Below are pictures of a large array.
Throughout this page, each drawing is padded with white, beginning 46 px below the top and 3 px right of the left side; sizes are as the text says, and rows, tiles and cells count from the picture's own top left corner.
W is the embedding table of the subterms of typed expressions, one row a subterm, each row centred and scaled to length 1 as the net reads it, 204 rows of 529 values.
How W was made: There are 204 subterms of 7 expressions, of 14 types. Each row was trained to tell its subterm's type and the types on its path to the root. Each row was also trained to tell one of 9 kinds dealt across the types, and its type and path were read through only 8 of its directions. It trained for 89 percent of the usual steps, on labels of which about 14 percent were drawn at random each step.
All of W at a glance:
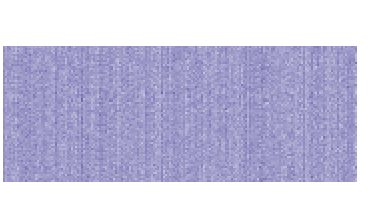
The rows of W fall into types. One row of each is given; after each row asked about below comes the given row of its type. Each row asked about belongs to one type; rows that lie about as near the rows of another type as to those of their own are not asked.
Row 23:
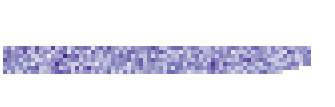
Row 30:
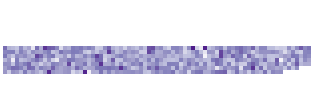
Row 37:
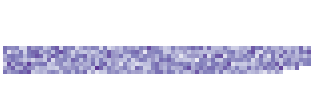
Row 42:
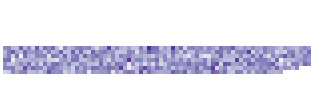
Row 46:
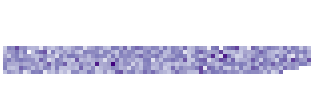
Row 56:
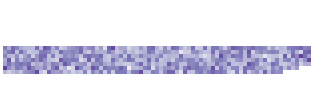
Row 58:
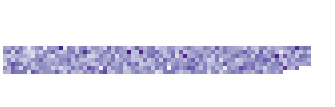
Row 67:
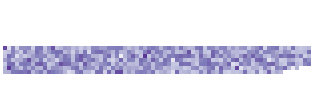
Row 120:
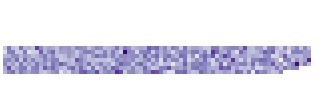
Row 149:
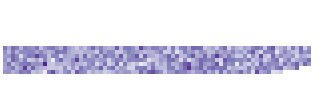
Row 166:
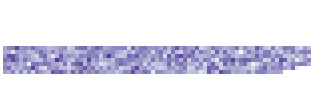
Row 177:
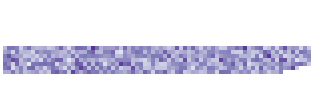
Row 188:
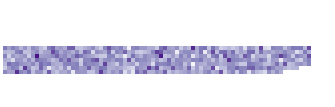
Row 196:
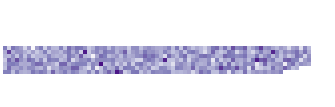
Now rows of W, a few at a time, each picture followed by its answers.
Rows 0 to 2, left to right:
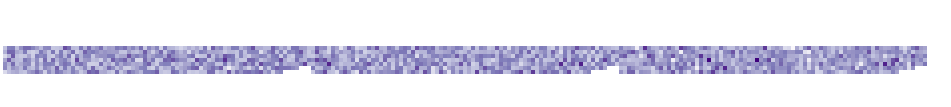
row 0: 46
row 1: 46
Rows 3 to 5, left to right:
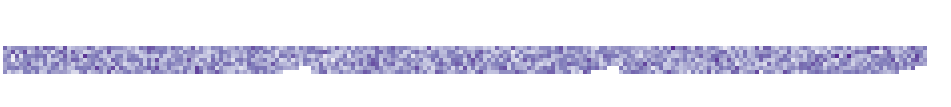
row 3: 149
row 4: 58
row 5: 58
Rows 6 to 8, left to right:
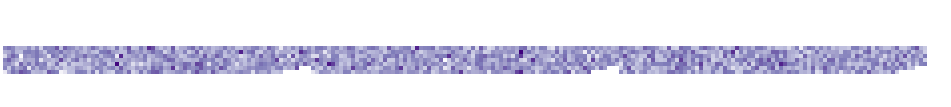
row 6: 42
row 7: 46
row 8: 37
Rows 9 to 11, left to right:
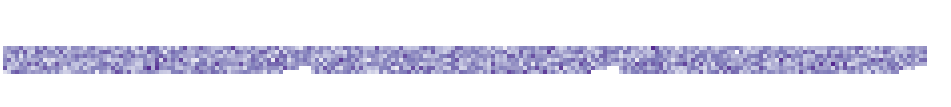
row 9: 42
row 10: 56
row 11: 56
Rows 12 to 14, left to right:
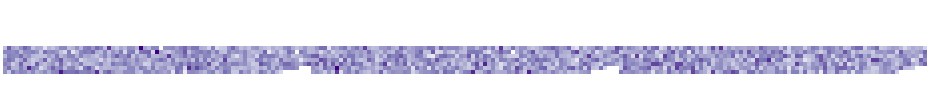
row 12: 23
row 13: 188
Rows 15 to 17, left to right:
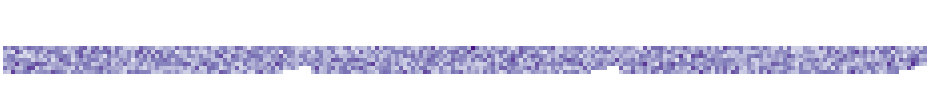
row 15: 67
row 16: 46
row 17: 56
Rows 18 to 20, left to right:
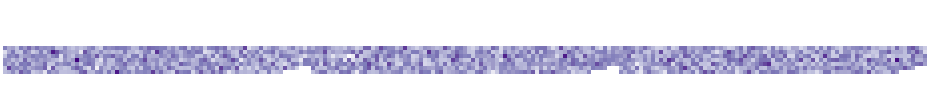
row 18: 149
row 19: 58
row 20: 177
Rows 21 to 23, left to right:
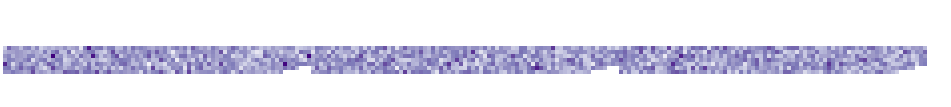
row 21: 177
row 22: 177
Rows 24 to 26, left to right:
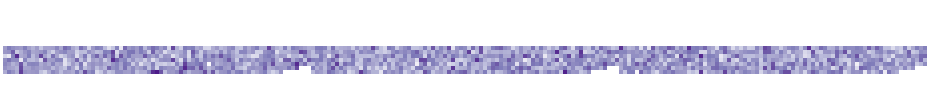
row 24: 120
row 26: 30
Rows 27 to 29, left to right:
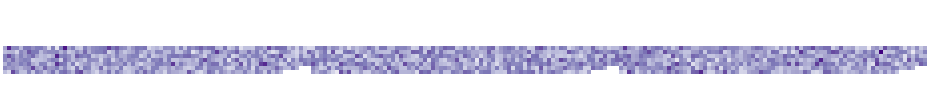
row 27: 67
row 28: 177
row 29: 67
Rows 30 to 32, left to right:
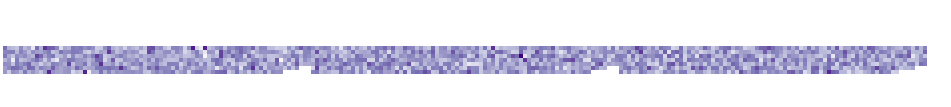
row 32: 149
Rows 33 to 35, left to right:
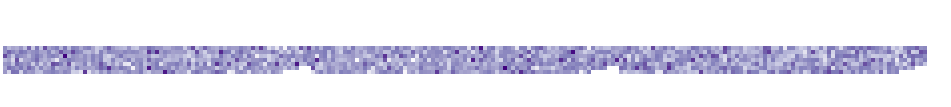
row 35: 56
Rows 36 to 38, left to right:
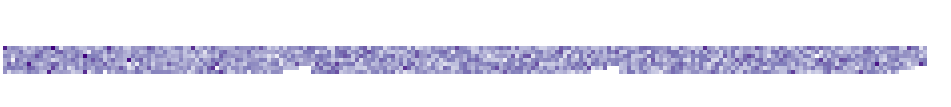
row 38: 67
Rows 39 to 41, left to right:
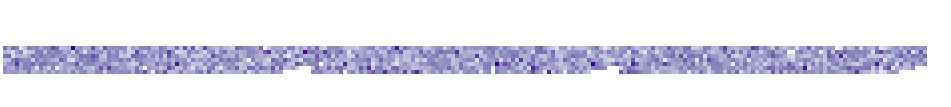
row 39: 188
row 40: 23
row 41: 30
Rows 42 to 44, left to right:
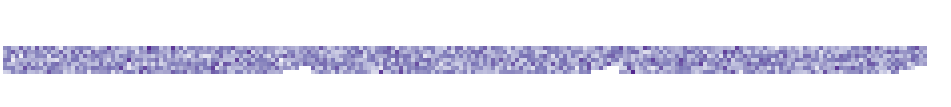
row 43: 56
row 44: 196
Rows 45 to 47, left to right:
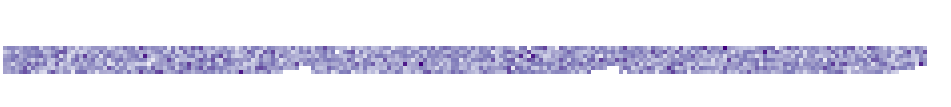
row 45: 149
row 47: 23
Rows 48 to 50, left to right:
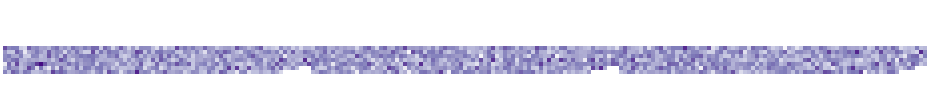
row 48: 37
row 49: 177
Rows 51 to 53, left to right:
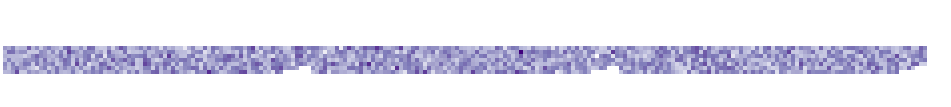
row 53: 56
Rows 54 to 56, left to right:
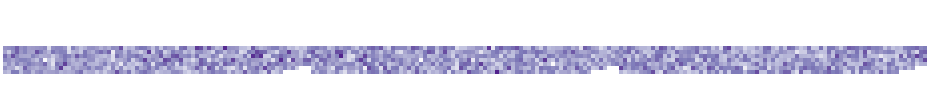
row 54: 67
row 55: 37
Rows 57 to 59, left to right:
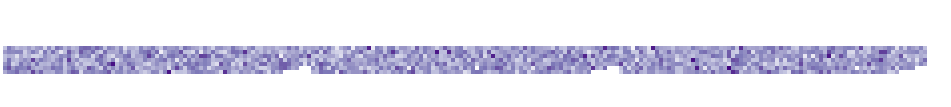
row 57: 58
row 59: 120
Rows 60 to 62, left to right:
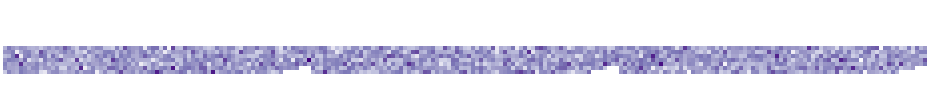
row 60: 120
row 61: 56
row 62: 188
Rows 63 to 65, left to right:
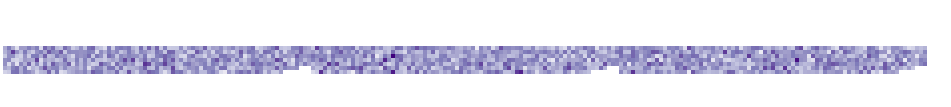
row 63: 42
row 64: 149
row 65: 37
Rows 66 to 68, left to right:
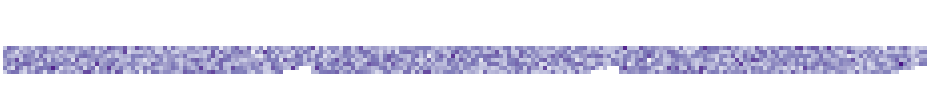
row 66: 56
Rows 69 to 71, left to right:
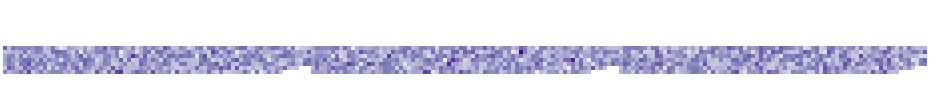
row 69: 67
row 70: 166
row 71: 166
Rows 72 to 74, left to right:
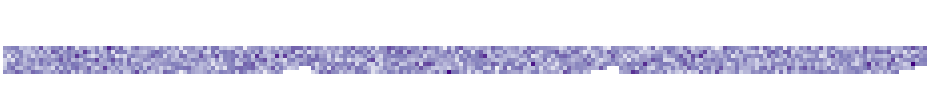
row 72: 196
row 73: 42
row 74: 56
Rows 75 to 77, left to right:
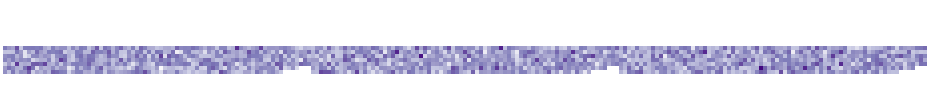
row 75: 67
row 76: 42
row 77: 42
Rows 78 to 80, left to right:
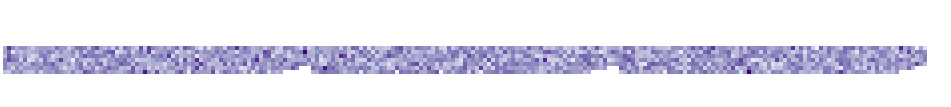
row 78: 120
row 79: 42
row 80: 177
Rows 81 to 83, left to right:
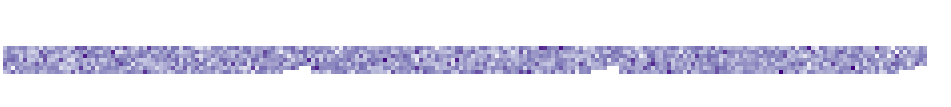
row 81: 120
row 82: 56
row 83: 30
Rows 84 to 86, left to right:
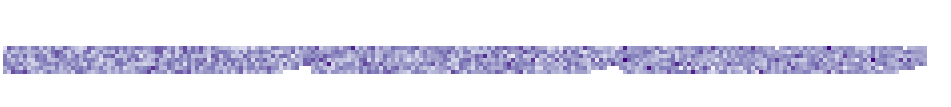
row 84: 149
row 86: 23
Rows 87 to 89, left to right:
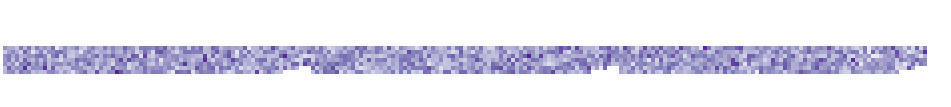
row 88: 56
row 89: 149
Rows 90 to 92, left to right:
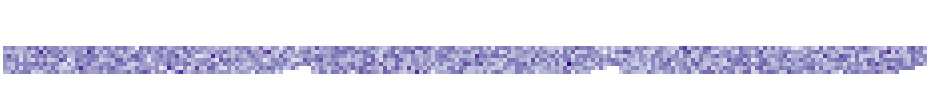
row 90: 149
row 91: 67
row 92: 120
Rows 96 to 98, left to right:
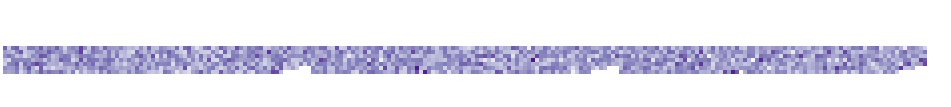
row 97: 196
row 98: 196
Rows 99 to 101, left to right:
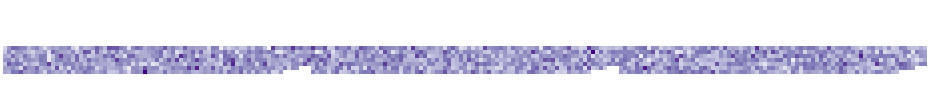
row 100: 37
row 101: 23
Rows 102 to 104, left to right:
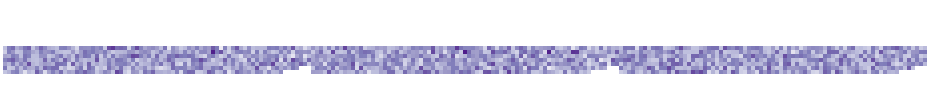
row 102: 46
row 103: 149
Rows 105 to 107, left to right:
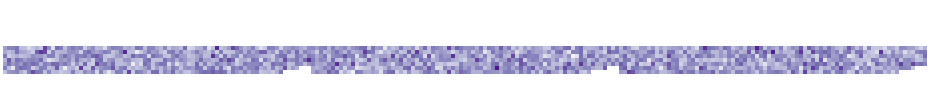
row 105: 56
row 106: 149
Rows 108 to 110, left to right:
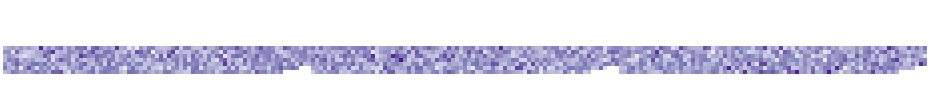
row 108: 58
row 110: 149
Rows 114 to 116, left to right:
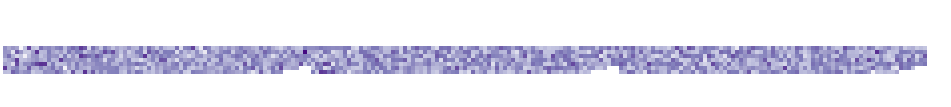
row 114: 30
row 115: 67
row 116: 177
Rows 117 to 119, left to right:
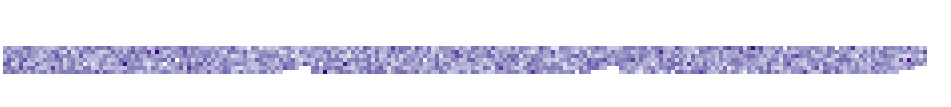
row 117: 23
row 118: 196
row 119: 166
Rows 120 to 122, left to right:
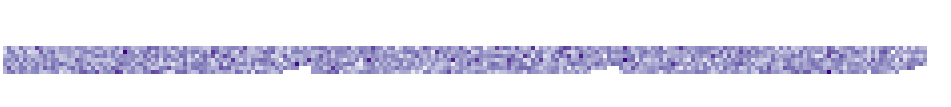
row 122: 120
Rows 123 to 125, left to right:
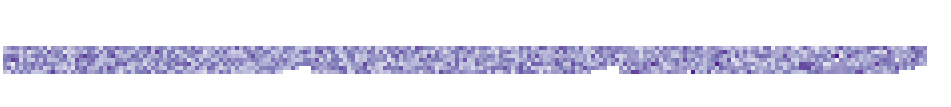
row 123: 149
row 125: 58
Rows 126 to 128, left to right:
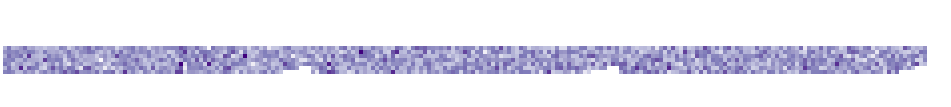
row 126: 23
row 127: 149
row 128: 56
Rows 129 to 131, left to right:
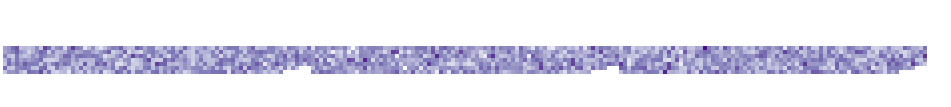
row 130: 177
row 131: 56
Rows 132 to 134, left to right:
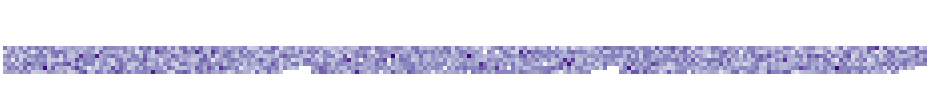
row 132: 149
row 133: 30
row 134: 196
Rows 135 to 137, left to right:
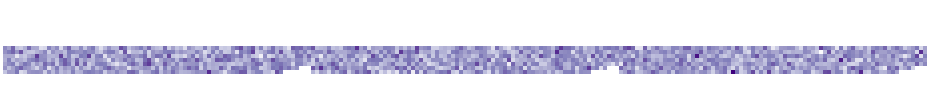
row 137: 196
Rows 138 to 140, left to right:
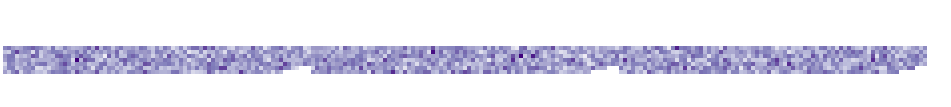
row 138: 67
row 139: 177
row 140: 58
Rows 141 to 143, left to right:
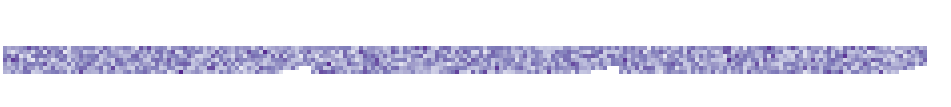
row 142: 67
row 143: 177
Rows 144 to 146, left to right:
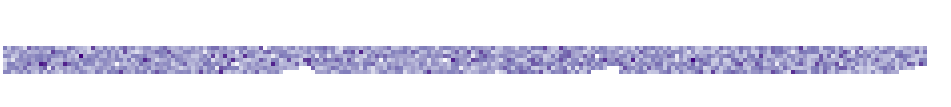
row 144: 188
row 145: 46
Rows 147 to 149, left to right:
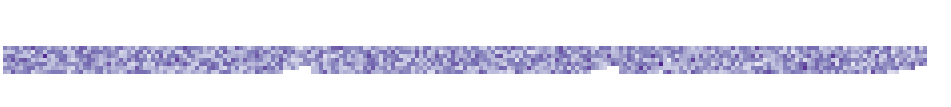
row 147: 67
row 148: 67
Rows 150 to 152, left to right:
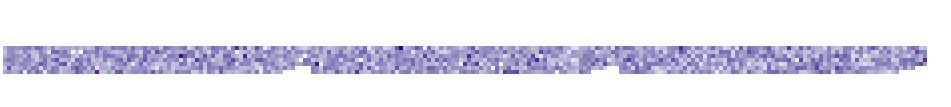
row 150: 166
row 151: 188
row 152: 177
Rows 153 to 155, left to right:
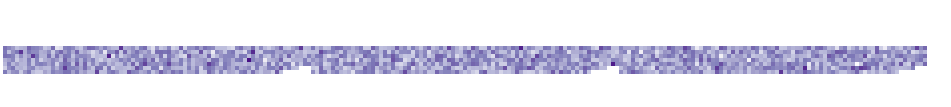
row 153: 37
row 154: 67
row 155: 30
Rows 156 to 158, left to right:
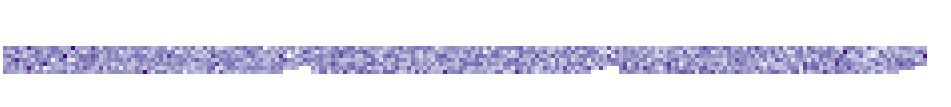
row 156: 188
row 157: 67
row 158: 177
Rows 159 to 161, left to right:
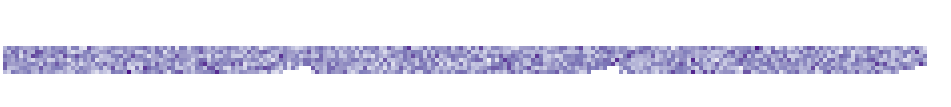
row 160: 46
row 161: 23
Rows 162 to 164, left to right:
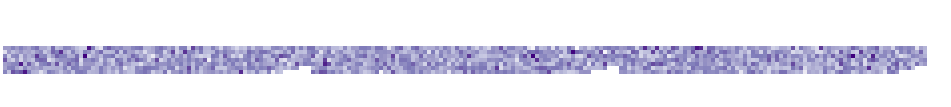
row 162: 149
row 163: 30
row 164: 196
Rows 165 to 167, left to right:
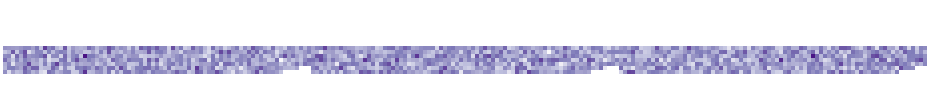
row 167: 58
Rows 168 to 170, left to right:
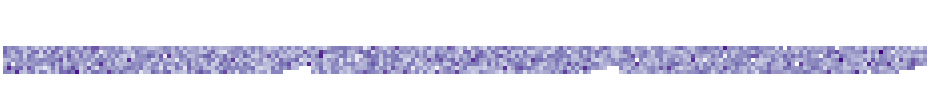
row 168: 196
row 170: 120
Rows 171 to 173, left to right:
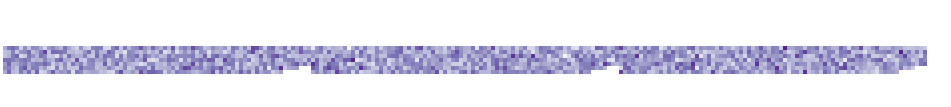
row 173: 37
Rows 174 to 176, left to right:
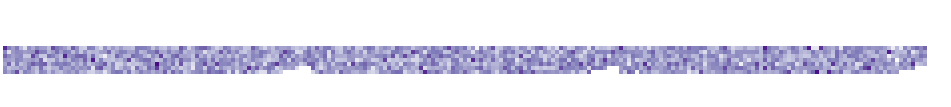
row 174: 37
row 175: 120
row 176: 30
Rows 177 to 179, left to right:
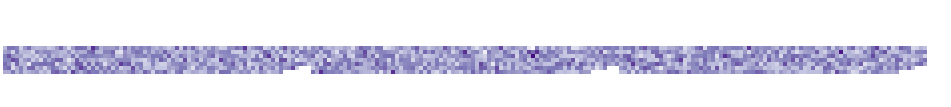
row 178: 30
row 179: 166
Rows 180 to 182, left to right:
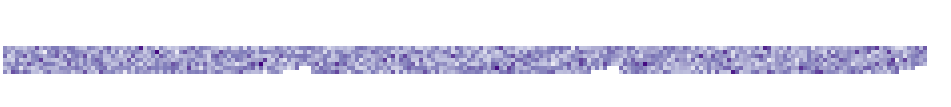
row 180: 30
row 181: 30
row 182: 56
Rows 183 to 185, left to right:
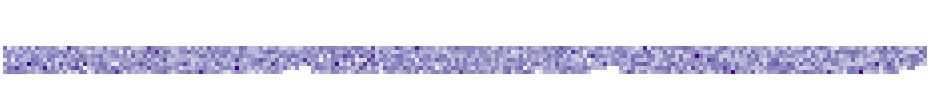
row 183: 30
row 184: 149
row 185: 30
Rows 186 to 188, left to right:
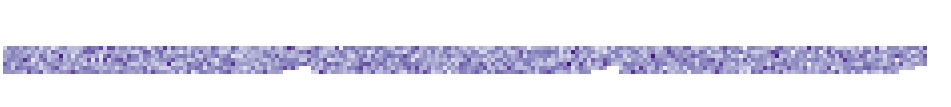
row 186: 166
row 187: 30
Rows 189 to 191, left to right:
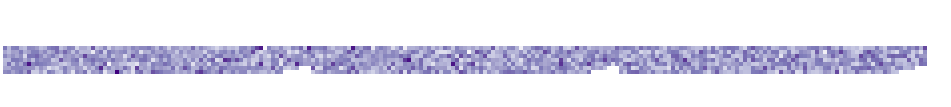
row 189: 188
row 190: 56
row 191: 67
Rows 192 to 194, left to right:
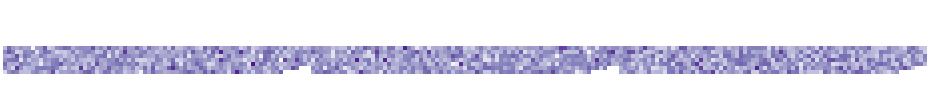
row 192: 120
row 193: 58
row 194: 177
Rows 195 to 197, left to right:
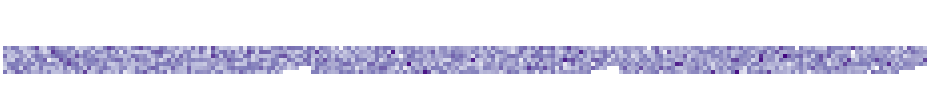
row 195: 188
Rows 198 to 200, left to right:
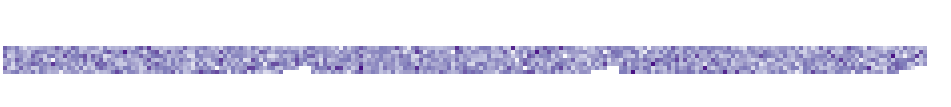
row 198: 30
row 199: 30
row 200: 196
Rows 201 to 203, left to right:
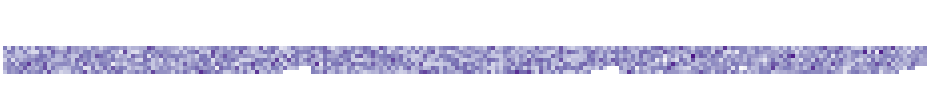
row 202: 188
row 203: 42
